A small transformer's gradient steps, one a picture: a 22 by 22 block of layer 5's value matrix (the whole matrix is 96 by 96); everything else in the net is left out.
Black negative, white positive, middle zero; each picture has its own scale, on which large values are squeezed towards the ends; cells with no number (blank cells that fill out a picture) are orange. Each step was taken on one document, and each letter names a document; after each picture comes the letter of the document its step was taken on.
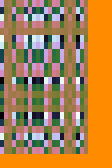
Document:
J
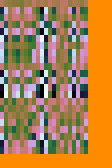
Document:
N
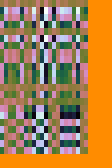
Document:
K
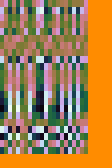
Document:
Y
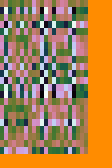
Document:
N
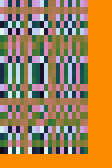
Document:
Y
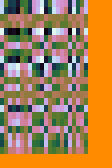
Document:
Y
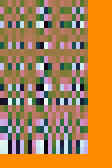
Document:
Y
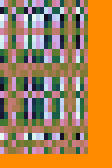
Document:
J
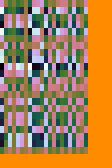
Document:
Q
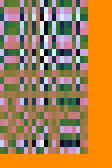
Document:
K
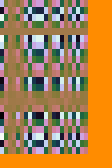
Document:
J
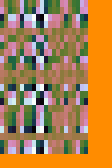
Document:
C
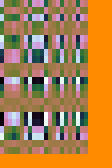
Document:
J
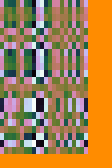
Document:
C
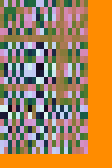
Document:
Y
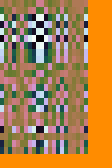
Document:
C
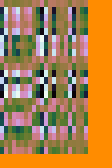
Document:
N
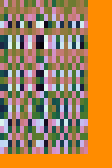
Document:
Y
